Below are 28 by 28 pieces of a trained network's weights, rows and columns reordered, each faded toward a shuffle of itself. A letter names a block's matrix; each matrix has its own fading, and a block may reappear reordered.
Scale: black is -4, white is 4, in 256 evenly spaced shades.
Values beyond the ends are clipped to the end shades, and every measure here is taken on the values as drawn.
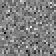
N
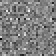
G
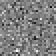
N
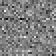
N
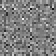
G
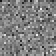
N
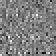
G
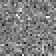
N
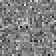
N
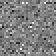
N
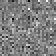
G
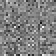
G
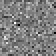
N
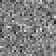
N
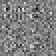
G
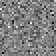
N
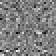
G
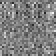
G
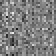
G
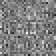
G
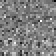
N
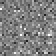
N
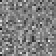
G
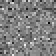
N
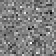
N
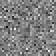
N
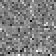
N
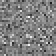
N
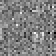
G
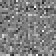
N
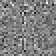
G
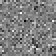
N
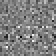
G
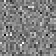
G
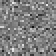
N
